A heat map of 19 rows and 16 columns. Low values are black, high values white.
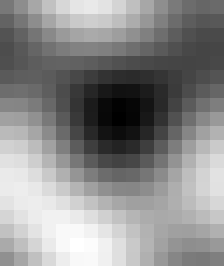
There are no regular stripes. The centre is the ninth with the lowest average. No lone cell stands out from its neighbours.
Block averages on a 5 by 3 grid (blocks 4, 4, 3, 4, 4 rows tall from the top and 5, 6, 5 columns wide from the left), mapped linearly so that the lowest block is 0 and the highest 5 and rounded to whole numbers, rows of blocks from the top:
342 | 201 | 303 | 534 | 553
